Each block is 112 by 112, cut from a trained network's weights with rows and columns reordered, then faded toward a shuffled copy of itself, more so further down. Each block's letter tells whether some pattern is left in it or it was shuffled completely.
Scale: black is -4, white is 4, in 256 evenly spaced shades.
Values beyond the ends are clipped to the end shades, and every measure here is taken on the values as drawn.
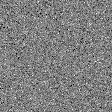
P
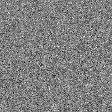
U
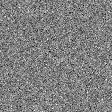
P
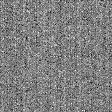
U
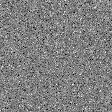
P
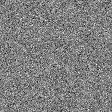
P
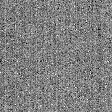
U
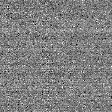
U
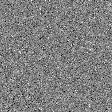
P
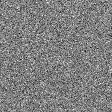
P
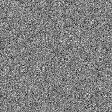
U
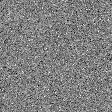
P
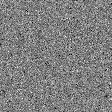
P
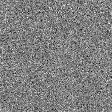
U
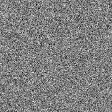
U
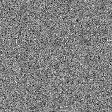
U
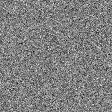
P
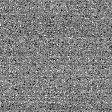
U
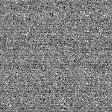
U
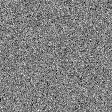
P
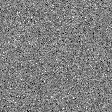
P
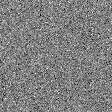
P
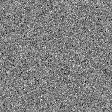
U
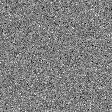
P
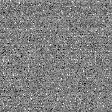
U
